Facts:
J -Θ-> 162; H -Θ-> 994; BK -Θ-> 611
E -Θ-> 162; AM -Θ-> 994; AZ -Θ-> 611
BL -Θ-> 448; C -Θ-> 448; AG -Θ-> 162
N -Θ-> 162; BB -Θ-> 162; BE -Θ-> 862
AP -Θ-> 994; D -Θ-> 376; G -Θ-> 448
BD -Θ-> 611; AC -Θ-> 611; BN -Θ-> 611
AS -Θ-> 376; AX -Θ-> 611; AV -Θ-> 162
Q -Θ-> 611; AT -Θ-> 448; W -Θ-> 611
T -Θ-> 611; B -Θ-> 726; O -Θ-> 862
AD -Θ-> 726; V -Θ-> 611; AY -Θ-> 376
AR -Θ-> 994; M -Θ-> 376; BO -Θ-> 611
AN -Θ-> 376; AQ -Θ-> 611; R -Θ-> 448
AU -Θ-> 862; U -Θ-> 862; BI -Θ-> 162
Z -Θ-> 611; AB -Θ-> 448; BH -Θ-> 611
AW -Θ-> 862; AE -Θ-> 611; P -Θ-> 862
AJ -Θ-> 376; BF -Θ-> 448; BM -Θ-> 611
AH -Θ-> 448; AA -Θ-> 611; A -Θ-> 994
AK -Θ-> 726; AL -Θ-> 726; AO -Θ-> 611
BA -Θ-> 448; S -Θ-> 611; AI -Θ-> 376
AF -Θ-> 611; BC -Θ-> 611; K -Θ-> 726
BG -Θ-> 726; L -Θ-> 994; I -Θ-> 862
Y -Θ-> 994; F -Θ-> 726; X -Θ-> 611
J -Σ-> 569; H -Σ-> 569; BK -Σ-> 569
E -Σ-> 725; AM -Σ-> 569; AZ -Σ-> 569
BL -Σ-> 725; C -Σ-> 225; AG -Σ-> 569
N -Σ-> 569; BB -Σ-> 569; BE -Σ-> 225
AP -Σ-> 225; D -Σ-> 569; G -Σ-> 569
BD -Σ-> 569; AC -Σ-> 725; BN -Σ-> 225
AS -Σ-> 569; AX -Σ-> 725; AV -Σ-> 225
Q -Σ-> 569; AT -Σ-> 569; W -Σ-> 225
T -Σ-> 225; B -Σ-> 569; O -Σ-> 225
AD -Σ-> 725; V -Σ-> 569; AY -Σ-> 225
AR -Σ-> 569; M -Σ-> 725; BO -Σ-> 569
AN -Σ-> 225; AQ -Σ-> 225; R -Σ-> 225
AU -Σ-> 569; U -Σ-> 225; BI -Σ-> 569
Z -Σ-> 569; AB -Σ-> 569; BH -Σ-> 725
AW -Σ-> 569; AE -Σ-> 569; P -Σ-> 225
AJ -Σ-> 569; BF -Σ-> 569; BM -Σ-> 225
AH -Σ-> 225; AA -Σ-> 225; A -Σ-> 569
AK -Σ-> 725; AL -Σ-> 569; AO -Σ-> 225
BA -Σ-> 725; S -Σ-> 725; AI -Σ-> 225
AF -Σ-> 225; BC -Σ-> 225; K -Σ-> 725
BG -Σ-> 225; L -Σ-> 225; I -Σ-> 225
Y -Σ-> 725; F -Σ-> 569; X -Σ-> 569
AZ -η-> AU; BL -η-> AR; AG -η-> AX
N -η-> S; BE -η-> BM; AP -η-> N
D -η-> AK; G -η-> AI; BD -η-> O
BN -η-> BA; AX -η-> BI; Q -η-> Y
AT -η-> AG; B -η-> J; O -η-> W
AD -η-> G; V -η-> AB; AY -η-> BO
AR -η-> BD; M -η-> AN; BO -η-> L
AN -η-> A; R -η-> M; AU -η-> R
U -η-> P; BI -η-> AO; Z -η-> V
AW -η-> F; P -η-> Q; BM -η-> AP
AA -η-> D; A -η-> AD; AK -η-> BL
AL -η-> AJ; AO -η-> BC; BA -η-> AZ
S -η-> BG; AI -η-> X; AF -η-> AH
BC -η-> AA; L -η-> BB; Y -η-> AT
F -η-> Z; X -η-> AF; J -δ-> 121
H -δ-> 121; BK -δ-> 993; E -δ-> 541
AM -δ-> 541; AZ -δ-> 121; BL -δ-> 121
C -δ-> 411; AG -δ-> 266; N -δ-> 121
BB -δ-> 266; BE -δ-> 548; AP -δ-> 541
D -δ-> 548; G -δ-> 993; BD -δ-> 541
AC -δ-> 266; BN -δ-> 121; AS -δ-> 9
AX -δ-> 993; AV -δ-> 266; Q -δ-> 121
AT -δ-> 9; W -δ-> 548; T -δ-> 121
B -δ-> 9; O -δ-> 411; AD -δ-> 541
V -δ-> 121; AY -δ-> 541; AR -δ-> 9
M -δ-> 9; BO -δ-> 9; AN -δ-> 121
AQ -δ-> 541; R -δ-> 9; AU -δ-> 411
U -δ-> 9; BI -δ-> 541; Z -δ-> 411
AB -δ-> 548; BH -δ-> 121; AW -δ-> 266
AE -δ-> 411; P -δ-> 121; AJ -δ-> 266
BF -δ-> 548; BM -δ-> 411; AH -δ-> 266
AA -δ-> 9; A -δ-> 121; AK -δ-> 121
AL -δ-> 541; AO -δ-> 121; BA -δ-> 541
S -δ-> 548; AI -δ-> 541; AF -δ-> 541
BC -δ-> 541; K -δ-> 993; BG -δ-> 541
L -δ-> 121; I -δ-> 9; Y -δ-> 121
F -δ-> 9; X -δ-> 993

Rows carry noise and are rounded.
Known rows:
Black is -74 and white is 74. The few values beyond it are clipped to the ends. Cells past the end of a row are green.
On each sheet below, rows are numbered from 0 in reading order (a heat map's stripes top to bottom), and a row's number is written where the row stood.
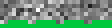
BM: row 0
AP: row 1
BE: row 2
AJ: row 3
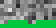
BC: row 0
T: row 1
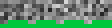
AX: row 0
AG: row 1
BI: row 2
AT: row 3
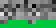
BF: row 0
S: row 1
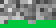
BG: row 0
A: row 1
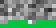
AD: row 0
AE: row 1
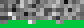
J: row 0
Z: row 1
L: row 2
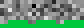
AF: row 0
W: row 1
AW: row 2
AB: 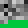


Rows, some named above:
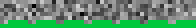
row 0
AW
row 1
AB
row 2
P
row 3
M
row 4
N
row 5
K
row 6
AI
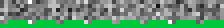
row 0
AA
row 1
AU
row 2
BB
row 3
O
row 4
AD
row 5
BA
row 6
C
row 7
K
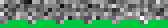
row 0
D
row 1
B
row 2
AC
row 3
AC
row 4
AY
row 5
F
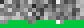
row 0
AL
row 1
D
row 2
AU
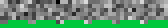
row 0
P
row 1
AN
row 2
B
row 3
O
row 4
AH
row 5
O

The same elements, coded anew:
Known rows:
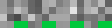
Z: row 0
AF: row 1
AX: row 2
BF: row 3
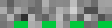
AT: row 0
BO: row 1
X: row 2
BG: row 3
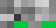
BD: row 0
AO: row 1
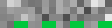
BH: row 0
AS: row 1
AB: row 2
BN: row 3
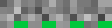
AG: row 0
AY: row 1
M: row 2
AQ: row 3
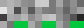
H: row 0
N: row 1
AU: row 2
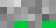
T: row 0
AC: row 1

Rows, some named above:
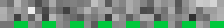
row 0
AJ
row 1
AP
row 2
AW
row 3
BE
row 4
AC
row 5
AL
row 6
AH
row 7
J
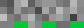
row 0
AF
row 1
BB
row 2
AJ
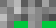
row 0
K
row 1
C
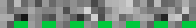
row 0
O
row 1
C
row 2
I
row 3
AM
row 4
S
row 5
O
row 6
AA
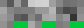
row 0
C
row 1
J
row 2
BA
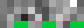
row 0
U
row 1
AM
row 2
W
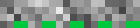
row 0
BI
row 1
J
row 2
AR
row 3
P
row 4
AI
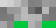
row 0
J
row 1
AV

